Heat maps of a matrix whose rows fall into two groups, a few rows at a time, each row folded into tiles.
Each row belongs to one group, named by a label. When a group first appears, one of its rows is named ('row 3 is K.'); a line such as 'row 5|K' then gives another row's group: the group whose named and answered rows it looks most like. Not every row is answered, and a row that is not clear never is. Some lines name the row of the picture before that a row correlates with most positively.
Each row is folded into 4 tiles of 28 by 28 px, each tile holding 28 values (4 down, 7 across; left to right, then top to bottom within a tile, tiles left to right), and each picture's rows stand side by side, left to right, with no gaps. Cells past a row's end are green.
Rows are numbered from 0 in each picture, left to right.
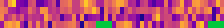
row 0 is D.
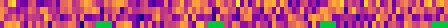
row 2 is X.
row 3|D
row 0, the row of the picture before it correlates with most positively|0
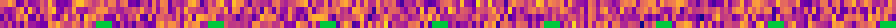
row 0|X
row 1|X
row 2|X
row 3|X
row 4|D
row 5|D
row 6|D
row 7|X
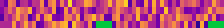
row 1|X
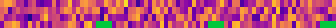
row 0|D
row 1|X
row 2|X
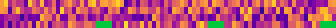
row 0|D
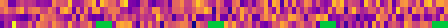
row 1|D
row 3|D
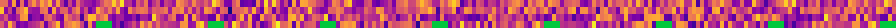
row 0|X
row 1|D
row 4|D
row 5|X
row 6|X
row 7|D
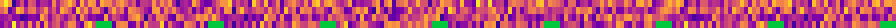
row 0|D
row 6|D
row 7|D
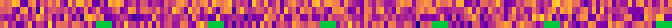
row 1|D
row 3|D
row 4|X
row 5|X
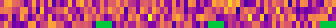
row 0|X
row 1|X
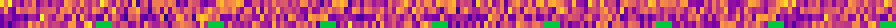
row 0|D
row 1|X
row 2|X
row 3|D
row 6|X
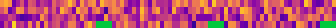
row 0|D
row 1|D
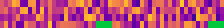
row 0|X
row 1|X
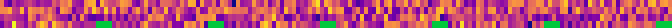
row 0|D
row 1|X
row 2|D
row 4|D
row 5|D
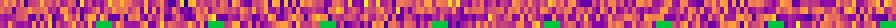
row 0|X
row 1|X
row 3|D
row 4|D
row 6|X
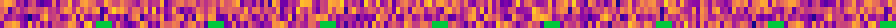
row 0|D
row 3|D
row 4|X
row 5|D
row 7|D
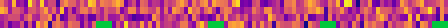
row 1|D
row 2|D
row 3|D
